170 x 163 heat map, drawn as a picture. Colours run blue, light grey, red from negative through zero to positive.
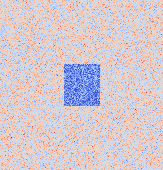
Odd patch: lower, in the centre. Slope: none. Ninth with the lowest average: centre.
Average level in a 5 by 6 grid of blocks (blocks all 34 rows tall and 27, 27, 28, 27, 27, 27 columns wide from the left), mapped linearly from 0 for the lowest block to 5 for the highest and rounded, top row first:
555555
554455
550055
554455
555555
